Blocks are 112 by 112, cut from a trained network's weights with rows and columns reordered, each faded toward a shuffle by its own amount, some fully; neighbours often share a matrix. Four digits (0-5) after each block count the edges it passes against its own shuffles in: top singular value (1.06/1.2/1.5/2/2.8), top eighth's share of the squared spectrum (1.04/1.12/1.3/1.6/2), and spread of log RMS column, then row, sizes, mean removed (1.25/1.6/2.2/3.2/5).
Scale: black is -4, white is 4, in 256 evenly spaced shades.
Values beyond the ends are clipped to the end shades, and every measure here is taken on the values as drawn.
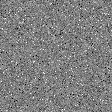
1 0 0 0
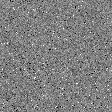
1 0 0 0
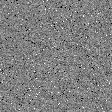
0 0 0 0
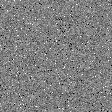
0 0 0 0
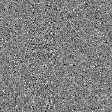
3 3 2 1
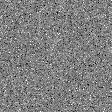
0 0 0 0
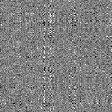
4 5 3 2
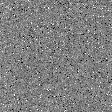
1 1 0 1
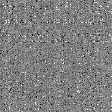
3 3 1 3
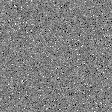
0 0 0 0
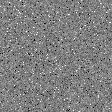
0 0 0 0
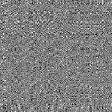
4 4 2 3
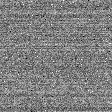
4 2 0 0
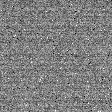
3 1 0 0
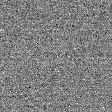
1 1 0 0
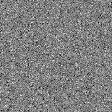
3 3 1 1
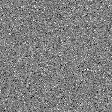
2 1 0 0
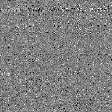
3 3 2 2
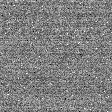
3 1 0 0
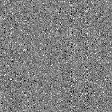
3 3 2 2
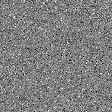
2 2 0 0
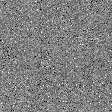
1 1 0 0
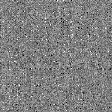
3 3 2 2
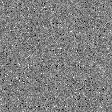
2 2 1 1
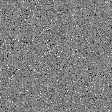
1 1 0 1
